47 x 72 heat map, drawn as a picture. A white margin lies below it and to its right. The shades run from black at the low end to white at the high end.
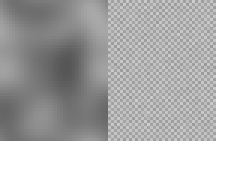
The table splits into one row of 2 panels. Panel 1,1: middling, smooth. Panel 1,2: high, checkered.
